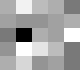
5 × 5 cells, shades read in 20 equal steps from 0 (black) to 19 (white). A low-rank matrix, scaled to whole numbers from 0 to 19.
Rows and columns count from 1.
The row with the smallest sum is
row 3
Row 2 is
12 11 11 12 13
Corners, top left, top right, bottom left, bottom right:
13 9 13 9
